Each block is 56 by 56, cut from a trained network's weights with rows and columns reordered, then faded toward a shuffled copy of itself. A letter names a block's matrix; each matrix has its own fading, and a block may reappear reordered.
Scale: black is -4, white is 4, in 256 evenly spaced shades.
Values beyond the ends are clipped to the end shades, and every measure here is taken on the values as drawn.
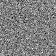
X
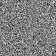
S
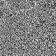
X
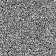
X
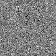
S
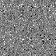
S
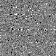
S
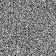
X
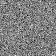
X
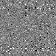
S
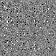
S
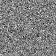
X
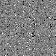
S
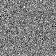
X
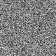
X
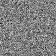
X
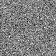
X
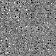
S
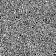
X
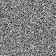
X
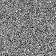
X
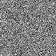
S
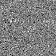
S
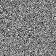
X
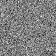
X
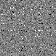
S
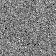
X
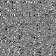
S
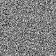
S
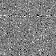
S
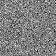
S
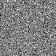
X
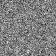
X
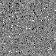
S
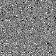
S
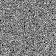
X
